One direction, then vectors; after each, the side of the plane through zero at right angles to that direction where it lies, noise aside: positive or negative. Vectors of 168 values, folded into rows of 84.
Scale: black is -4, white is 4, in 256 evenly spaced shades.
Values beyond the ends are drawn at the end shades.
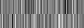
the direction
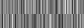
negative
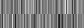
negative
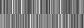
positive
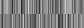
negative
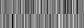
positive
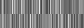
positive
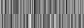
negative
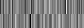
positive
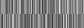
negative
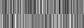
positive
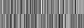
negative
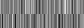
negative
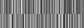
positive
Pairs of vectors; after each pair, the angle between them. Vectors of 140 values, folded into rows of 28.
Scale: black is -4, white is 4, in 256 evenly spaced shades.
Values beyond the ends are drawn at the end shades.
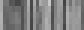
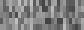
partly opposed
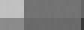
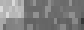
nearly parallel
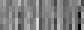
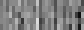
nearly parallel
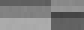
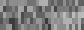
partly opposed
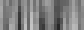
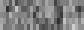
partly aligned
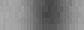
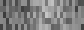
partly opposed
